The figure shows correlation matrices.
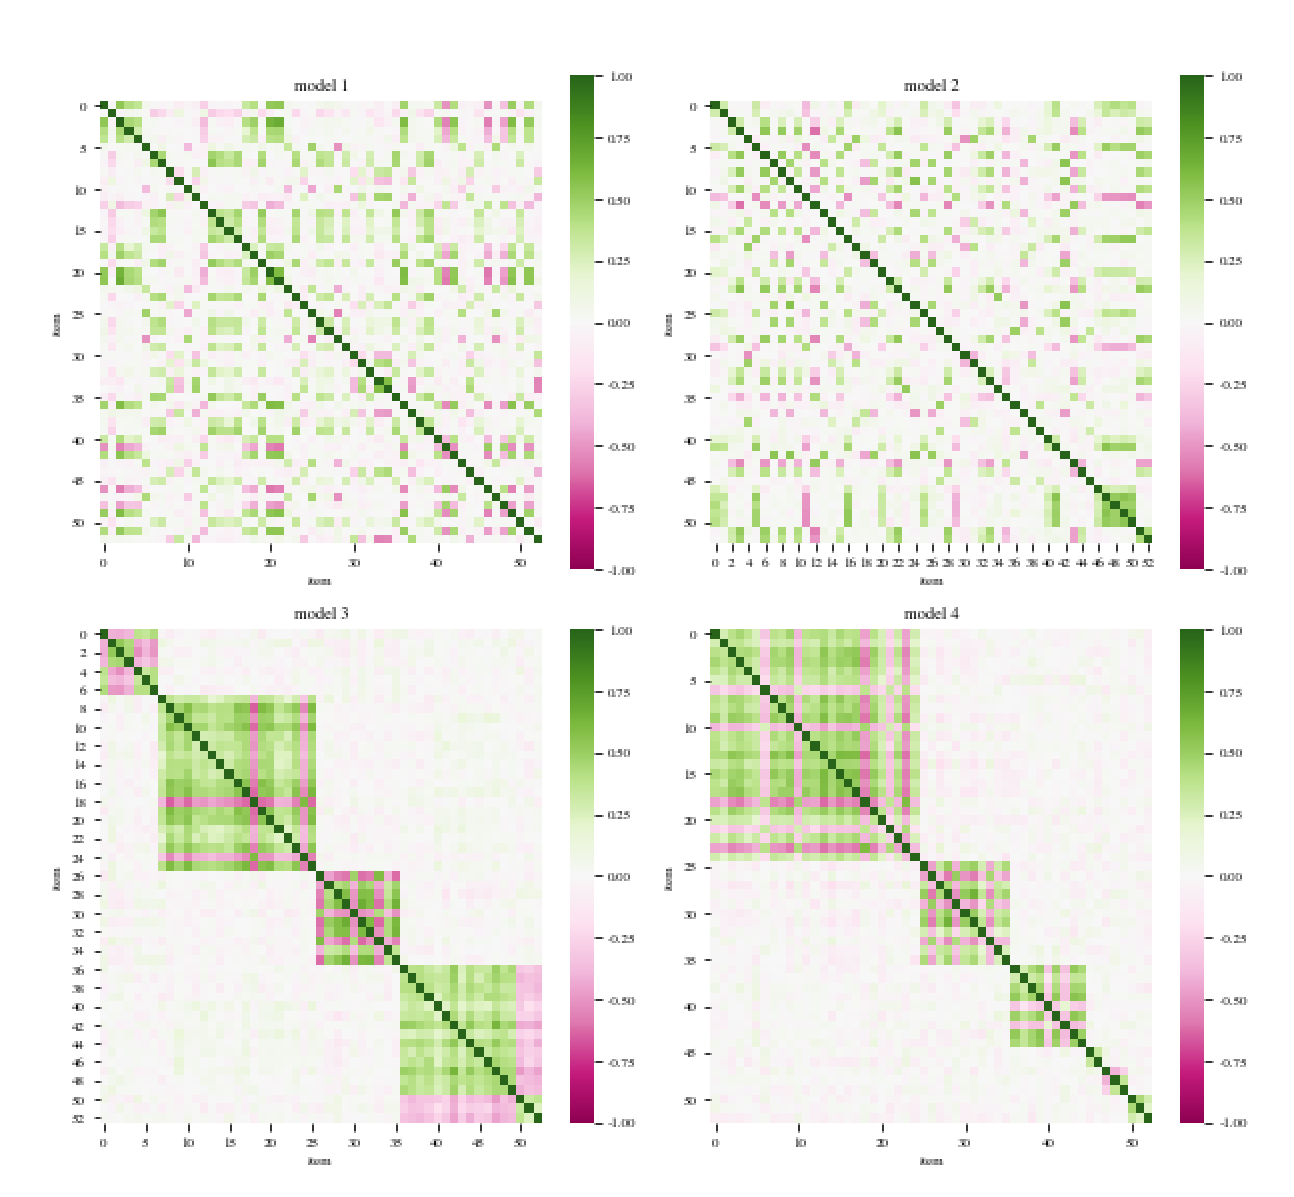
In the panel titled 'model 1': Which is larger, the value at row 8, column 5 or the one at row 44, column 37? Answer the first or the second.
the first
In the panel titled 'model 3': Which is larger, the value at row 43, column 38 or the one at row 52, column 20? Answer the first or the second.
the first
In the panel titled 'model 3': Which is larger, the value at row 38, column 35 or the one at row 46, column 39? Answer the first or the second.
the second
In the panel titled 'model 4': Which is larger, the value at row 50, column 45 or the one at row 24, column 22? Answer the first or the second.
the second
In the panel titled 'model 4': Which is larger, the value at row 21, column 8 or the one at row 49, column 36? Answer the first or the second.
the second
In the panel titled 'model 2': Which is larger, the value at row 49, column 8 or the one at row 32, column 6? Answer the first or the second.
the second
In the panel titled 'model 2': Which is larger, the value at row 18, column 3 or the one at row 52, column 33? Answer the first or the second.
the second
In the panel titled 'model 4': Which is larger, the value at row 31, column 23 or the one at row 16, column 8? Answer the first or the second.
the second
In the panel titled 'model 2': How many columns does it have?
53
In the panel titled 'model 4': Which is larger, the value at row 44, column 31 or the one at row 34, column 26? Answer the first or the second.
the first
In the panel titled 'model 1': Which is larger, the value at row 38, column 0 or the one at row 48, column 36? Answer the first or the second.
the first
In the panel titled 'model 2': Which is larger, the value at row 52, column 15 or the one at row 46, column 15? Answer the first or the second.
the first
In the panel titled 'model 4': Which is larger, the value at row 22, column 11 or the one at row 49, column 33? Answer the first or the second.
the first
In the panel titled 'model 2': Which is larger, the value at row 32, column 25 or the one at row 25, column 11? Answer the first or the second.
the first
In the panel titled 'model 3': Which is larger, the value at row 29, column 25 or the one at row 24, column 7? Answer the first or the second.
the first
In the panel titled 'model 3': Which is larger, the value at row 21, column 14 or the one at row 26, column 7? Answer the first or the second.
the first
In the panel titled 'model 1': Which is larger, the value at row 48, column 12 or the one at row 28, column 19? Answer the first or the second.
the first
